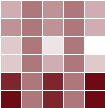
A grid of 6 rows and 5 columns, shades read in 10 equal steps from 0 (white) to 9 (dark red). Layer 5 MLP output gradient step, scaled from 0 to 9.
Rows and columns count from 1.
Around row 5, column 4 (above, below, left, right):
5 5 8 9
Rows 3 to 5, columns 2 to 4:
5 1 5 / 5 3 5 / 5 8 5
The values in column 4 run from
5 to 5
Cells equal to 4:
3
